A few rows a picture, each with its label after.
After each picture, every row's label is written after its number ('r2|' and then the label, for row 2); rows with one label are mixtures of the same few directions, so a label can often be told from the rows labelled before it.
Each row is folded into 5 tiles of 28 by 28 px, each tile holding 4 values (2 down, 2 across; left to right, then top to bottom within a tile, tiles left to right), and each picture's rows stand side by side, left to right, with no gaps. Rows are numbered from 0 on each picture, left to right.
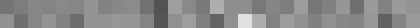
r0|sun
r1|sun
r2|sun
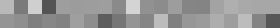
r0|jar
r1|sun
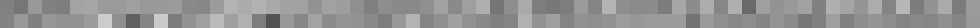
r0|sun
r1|sun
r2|sun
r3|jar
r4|jar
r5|jar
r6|jar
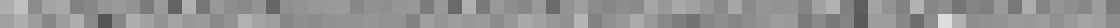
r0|sun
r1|jar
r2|jar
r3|jar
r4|sun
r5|jar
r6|sun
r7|jar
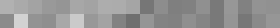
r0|sun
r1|sun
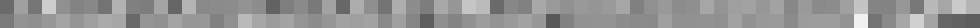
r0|jar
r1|jar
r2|jar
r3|jar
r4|jar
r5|sun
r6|sun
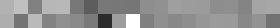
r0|sun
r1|jar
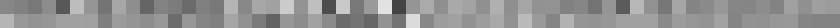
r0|jar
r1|sun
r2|jar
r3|sun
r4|jar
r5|sun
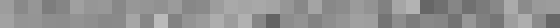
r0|jar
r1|sun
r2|jar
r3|sun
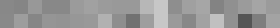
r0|sun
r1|sun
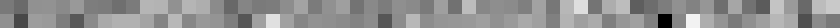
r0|sun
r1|sun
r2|sun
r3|jar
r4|sun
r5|jar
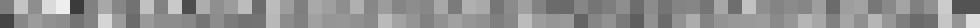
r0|jar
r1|jar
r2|sun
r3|jar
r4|sun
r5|jar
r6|jar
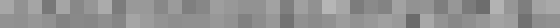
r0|jar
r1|jar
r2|jar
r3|jar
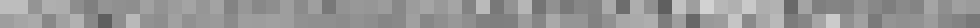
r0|sun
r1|sun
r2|jar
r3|jar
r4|jar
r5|sun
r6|sun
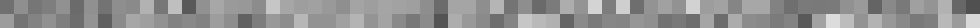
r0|sun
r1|jar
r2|sun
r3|sun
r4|jar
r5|sun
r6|jar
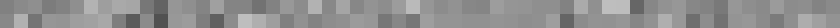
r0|sun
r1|sun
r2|jar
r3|jar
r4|jar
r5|sun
